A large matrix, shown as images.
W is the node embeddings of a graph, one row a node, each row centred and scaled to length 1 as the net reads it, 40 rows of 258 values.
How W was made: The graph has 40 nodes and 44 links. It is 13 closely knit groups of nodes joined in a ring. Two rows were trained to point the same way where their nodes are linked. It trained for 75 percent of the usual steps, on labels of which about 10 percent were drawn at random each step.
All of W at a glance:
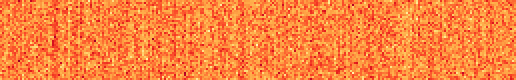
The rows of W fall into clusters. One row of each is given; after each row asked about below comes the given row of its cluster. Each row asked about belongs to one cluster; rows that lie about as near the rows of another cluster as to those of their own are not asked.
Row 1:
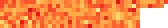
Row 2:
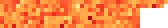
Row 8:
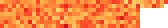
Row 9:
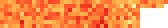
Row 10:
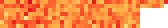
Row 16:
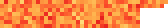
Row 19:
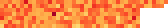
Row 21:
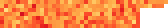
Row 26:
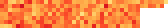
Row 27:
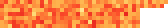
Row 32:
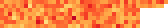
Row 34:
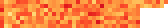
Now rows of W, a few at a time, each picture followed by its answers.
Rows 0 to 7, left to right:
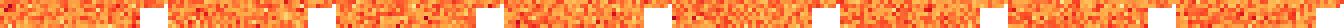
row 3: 10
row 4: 16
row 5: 26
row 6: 26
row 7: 27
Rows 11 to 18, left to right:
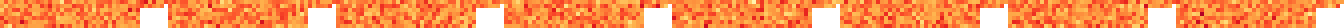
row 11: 16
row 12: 27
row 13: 32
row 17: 10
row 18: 32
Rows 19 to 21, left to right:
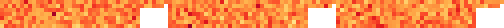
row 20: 34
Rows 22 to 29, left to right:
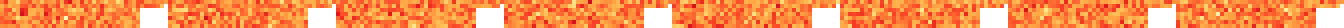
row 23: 1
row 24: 19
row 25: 19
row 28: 32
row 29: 34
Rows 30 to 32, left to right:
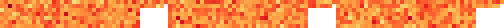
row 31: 8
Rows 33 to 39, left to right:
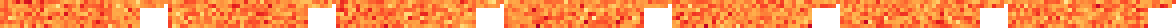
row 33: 9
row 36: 21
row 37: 1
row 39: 8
